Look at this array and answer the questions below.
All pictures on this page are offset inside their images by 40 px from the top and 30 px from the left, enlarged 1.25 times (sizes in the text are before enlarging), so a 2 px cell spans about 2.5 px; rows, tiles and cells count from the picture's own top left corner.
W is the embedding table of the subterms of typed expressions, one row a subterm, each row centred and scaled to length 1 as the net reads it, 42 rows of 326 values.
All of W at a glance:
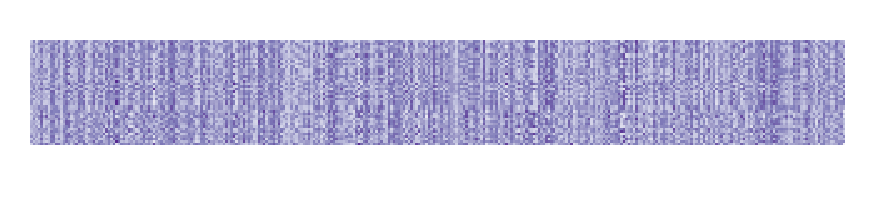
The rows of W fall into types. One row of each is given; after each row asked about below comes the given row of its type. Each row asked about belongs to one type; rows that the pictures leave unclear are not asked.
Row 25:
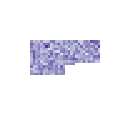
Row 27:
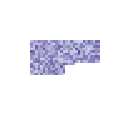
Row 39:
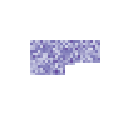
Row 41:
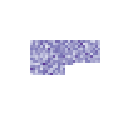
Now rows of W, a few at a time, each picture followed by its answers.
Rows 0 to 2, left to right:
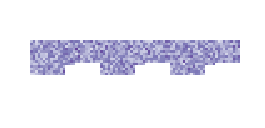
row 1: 27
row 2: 39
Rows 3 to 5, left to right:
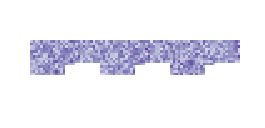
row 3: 39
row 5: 25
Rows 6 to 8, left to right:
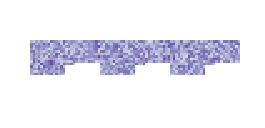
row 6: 25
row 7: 39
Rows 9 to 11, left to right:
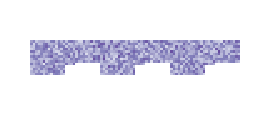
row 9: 39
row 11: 27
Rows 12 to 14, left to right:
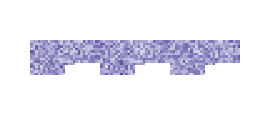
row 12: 27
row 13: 27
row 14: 39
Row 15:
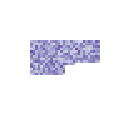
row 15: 27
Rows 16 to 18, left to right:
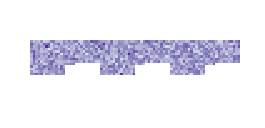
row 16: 25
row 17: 41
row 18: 39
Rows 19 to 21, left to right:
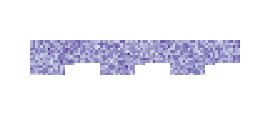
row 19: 41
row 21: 39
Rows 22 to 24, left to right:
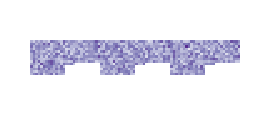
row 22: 25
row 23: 39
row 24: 25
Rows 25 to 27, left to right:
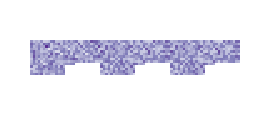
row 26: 27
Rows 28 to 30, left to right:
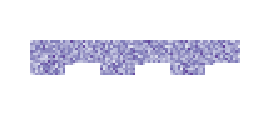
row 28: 39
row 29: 25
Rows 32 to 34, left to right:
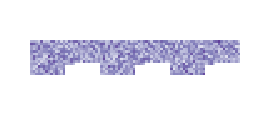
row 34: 25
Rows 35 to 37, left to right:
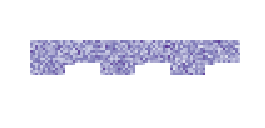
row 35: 27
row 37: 25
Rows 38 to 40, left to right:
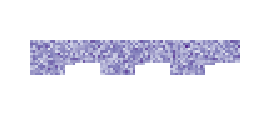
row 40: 25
